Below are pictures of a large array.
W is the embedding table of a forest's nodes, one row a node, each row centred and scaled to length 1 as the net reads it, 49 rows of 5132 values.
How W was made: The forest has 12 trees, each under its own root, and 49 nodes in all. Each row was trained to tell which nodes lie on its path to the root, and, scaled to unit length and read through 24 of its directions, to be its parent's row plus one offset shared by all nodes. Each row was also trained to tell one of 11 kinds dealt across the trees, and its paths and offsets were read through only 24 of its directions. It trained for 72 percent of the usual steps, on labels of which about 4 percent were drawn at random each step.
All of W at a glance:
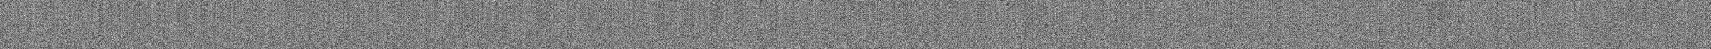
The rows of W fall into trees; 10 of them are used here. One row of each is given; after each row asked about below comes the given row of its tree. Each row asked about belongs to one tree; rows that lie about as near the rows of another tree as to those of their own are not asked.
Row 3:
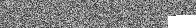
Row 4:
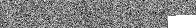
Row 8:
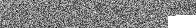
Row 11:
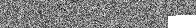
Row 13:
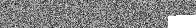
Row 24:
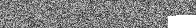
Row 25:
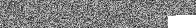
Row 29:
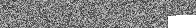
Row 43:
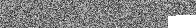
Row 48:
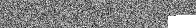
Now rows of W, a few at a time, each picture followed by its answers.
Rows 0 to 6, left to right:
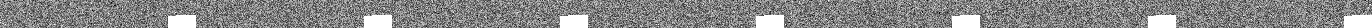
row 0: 11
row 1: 48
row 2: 3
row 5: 4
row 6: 48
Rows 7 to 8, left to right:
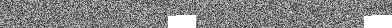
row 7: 48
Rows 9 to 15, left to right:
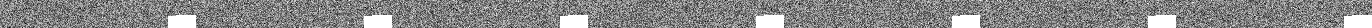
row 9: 24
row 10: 4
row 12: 48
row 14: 4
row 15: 8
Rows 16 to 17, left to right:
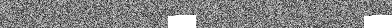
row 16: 4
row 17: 13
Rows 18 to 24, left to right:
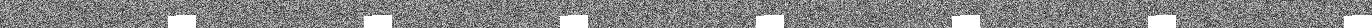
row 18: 4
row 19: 3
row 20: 29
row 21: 43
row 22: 8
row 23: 24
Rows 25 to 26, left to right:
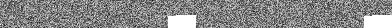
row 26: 13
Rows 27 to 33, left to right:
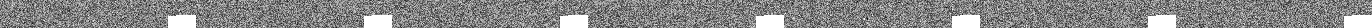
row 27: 24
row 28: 43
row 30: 8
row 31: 24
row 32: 3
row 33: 11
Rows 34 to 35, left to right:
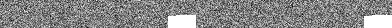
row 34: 13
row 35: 24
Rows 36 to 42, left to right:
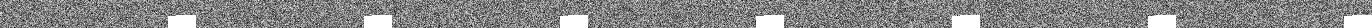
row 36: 8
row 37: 43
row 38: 29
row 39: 8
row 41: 25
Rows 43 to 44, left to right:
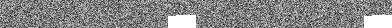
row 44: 43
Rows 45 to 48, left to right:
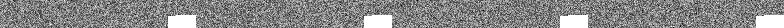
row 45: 11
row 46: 48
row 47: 25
